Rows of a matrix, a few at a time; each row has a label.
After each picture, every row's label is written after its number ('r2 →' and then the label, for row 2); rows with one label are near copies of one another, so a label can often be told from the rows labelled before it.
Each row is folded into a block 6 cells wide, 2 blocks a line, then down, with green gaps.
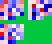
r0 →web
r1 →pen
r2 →web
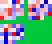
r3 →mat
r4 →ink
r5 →pen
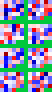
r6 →pen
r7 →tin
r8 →mat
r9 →pen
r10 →pen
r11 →tin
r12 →tin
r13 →ink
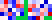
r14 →web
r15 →ink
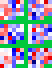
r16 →mat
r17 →tin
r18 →web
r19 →pen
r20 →mat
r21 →tin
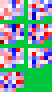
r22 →mat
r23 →pen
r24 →mat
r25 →tin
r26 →mat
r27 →pen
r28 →tin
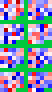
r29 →tin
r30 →web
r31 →pen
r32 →mat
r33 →web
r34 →web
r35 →ink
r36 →web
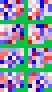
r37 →tin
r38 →mat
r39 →ink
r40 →mat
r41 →web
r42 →tin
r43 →web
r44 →web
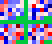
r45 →web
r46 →pen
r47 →tin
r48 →tin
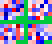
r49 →pen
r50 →ink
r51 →tin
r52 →web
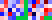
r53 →web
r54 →tin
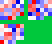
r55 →ink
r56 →web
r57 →mat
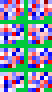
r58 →tin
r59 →tin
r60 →pen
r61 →ink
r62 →ink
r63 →ink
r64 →pen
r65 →ink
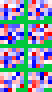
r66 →pen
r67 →web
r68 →web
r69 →tin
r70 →pen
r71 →pen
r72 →ink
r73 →mat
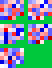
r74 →ink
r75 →ink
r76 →pen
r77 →ink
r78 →web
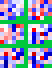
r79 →web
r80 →ink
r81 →mat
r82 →pen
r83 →pen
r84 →pen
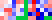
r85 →mat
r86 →web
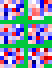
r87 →pen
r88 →mat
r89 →pen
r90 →web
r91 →tin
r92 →tin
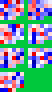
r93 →tin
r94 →web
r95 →mat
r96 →pen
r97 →pen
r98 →pen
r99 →ink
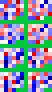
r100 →tin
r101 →ink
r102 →web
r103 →ink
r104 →pen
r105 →tin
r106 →pen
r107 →pen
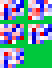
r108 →pen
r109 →mat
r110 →ink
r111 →pen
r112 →pen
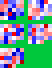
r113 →web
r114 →mat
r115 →pen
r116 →tin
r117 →ink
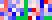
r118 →web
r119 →mat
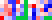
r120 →mat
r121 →pen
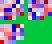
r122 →ink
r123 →tin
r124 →mat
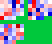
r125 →mat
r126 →web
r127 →tin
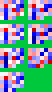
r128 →pen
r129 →pen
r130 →pen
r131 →pen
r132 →pen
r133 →ink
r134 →pen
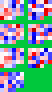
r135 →mat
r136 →tin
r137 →tin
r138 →pen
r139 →mat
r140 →ink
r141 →web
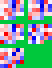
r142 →mat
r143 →mat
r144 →mat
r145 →tin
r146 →ink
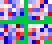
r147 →web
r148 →ink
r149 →tin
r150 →ink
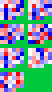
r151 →pen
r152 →pen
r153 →web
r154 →ink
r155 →pen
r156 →mat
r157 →tin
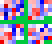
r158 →pen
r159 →mat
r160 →mat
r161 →ink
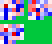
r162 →pen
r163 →web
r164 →pen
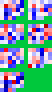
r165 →pen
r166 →pen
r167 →web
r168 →tin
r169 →web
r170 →mat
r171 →pen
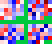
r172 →mat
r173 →tin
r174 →web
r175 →ink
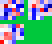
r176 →pen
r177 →pen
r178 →mat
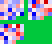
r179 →web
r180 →tin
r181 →tin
